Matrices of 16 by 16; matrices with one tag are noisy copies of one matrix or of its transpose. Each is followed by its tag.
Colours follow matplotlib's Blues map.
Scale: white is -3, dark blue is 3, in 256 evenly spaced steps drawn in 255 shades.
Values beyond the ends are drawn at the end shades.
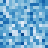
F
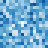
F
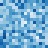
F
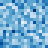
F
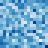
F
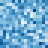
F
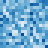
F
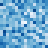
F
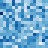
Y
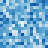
F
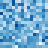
Y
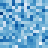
Y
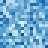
F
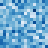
F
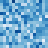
Y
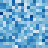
Y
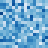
Y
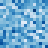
F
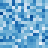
Y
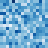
Y
